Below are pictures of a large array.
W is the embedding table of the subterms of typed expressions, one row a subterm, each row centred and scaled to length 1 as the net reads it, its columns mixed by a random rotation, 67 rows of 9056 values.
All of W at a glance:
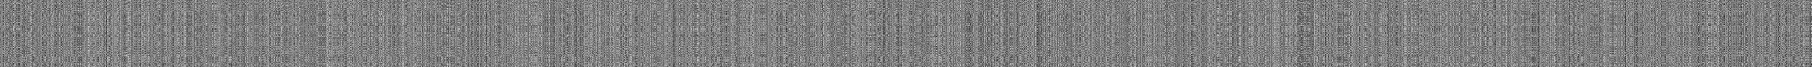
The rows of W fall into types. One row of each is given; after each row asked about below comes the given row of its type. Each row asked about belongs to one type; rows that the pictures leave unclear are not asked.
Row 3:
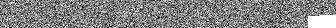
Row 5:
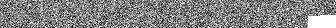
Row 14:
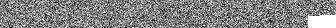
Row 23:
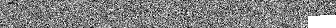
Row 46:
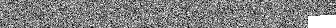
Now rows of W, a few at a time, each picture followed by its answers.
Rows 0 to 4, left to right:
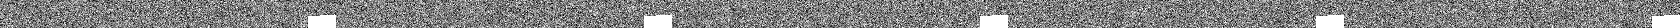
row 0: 23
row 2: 46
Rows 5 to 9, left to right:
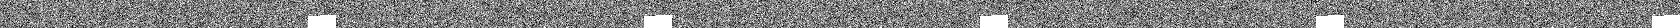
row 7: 46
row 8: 23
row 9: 5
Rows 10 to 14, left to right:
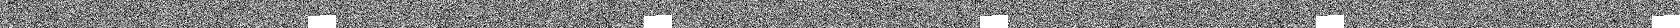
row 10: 23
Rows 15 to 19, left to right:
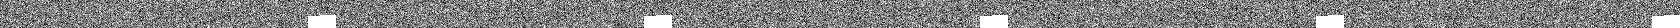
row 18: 14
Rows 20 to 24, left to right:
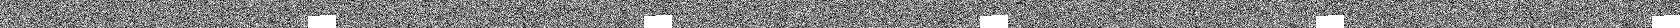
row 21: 46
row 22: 3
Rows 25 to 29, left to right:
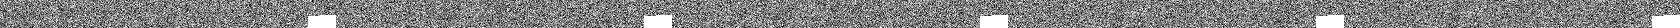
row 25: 46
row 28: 3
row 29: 3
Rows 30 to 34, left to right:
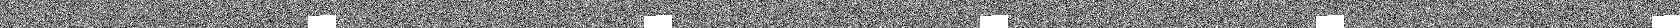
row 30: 14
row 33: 46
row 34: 14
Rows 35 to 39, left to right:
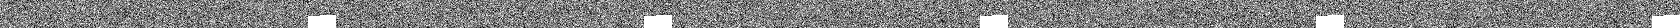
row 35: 23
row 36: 46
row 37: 14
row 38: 14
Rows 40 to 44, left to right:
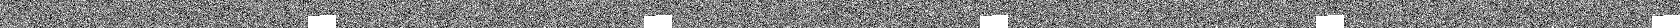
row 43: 14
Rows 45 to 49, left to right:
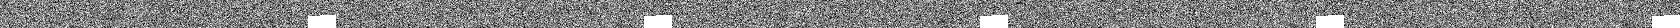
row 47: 3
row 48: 23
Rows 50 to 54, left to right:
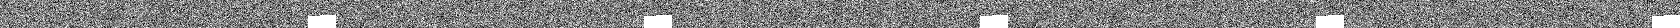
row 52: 5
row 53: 3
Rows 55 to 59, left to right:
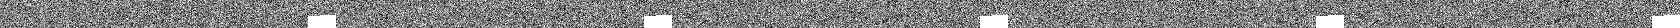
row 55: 5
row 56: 14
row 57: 14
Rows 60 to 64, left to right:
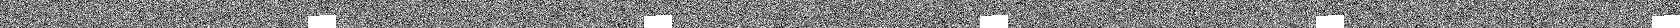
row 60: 14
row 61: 23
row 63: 23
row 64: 5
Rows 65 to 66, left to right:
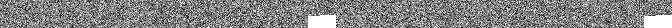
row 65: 5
